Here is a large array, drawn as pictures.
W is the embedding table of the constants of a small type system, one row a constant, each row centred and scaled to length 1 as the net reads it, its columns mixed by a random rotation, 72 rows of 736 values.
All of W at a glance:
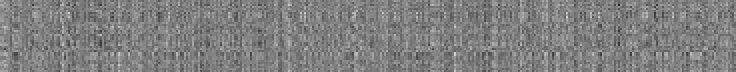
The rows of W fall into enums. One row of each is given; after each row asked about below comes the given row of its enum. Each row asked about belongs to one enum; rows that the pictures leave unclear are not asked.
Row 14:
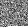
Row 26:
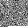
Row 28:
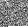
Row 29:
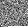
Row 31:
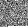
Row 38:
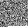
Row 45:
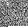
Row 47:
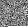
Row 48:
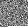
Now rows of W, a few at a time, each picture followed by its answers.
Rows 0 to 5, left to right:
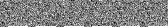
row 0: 38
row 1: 14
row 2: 26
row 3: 31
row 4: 38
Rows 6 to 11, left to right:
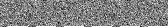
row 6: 14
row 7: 26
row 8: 38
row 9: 48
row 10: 26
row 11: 29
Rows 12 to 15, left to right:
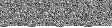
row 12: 14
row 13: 14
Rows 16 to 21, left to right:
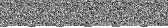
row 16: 14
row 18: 14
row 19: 38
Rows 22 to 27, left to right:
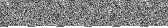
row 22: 45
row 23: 48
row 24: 26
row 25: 47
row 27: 28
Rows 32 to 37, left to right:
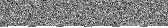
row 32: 31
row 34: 14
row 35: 29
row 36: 38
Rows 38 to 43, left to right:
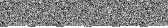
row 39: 14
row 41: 47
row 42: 31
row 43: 38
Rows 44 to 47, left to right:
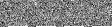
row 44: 38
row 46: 31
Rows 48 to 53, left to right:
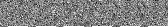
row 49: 47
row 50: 14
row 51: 31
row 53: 26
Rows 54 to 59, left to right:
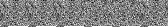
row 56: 26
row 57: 48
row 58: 48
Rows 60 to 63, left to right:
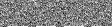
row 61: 28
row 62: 38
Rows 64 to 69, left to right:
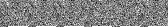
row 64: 45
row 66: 26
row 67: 31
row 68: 47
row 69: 26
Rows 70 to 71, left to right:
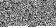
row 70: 38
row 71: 26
